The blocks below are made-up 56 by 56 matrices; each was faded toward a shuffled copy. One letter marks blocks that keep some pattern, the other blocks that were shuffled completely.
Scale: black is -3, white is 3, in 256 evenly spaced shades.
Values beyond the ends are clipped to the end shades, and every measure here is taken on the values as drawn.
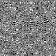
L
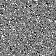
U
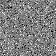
U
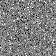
U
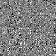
L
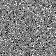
U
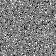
U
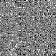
L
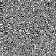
L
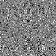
L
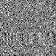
L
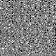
L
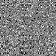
L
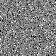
U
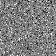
U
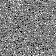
U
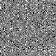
L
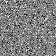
U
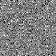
L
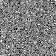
U
